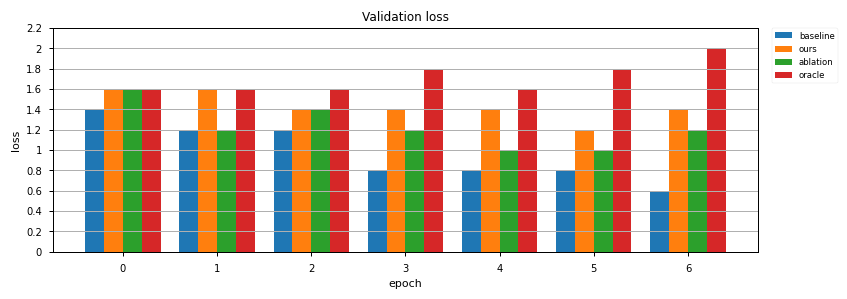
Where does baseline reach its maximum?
0
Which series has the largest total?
oracle
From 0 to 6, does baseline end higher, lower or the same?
lower
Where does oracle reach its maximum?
6
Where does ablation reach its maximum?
0
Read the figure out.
Title: Validation loss
x-axis: epoch, ticks 0 1 2 3 4 5 6
y-axis: loss, ticks 0 0.2 0.4 0.6 0.8 1 1.2 1.4 1.6 1.8 2 2.2
Legend: baseline, ours, ablation, oracle
Values:
baseline: 1.4 1.2 1.2 0.8 0.8 0.8 0.6
ours: 1.6 1.6 1.4 1.4 1.4 1.2 1.4
ablation: 1.6 1.2 1.4 1.2 1 1 1.2
oracle: 1.6 1.6 1.6 1.8 1.6 1.8 2
